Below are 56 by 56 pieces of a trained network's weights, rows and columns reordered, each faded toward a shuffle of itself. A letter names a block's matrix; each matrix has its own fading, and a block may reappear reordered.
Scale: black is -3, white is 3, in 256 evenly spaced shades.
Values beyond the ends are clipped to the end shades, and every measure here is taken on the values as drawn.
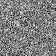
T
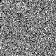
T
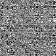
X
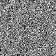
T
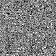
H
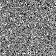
H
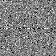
H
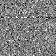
H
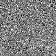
T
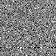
H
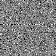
H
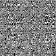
X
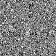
H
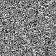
T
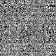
X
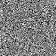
T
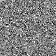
T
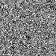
T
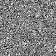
T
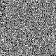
T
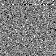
H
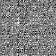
X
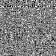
H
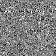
H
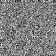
T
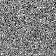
T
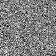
T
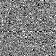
H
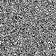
T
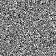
T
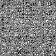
X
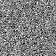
T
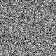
T
